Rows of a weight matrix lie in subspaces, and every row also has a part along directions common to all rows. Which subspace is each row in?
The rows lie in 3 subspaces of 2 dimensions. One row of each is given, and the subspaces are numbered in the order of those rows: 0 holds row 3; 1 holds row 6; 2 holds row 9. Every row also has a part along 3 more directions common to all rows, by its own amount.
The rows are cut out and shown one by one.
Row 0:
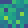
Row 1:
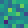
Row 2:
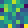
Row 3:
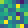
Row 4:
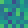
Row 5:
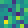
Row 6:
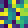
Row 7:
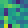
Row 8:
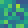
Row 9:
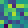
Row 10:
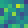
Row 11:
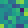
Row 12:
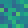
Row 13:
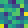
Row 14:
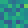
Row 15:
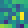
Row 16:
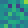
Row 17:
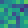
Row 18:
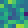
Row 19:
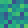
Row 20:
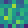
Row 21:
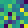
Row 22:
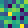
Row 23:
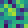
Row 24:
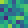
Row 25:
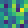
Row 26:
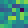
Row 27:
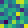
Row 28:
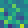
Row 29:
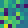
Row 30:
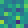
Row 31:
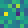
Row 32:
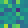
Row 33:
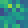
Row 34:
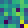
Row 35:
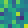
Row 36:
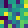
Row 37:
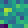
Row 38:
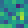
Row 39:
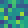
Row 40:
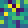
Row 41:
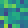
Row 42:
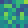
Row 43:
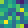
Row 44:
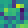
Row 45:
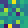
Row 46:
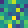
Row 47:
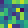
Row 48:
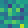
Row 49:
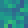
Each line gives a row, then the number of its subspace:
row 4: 2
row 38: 0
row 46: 1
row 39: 2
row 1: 0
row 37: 1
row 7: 1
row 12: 1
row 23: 2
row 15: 0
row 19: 2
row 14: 1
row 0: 2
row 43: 0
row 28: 0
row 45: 1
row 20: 2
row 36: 1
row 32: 1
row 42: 2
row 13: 2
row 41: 1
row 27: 0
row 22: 0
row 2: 1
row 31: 2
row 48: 0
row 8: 0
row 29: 1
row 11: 2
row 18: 2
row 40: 2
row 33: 1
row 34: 0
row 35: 1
